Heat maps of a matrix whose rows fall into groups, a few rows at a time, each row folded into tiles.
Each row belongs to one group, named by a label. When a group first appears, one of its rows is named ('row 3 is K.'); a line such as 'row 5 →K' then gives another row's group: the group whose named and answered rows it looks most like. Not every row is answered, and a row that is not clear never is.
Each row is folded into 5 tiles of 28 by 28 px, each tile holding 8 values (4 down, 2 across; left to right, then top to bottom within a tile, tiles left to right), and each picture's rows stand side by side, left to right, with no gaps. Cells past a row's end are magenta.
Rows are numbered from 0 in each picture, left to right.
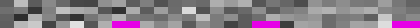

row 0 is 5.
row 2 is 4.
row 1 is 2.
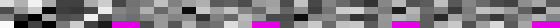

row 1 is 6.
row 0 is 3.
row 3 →5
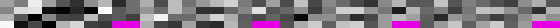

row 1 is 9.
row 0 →3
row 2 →5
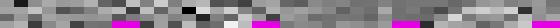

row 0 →9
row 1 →6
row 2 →4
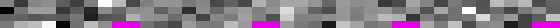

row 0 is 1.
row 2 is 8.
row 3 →2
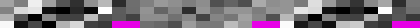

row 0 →3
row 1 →6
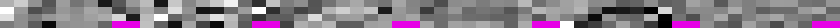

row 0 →8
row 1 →9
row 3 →1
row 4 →3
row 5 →9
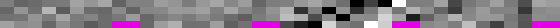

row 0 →2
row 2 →6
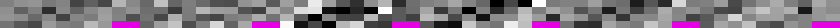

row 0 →6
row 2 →3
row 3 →6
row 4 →6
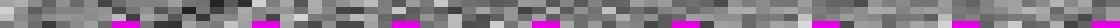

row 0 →8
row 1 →6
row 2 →9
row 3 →5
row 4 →2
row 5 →4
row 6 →4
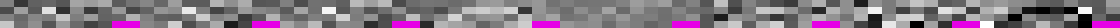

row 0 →2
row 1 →2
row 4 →2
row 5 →5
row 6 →9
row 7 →3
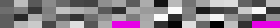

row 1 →9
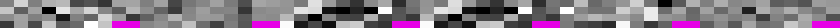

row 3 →3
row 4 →8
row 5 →6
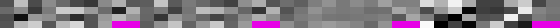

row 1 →5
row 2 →1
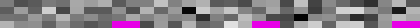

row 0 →2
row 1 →6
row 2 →5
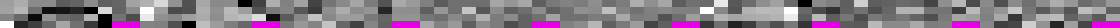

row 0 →3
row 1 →8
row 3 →2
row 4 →2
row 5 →8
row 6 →5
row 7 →9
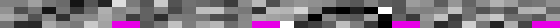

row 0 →6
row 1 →5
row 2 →3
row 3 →9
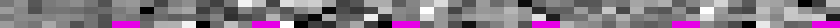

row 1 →1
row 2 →3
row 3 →8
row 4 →2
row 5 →8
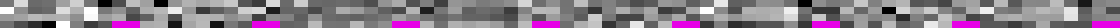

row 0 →8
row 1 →9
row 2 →5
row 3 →1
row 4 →5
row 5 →8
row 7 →8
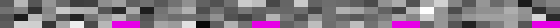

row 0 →5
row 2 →5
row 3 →8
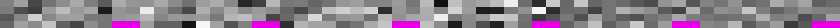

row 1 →8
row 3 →9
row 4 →5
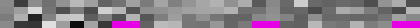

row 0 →9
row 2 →5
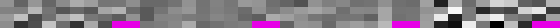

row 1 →1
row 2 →4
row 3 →9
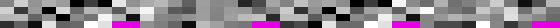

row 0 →6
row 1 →8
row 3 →8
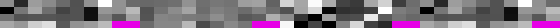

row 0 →1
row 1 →1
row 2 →3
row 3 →1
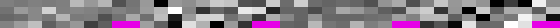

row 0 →2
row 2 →5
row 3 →6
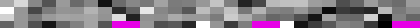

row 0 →8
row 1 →8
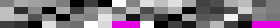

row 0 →6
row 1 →3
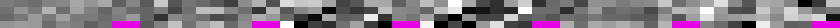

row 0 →2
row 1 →5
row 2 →3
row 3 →3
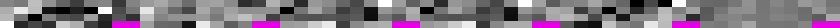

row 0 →3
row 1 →8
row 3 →1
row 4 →6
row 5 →1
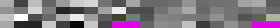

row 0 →9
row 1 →1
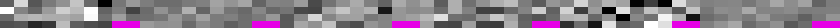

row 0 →8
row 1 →2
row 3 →9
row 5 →2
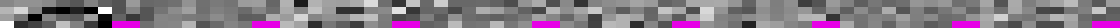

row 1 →1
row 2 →9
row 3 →5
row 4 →9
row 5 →8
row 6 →2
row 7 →9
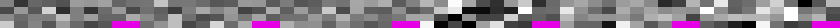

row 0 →2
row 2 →2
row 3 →3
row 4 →8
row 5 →8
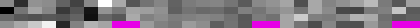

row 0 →1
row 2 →9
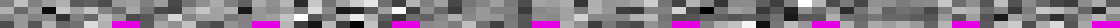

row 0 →6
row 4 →9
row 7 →5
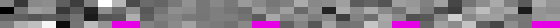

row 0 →1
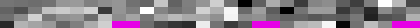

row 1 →8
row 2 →1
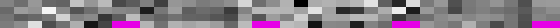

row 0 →2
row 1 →1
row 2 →9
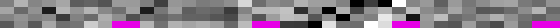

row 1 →1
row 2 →6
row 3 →9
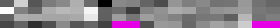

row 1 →4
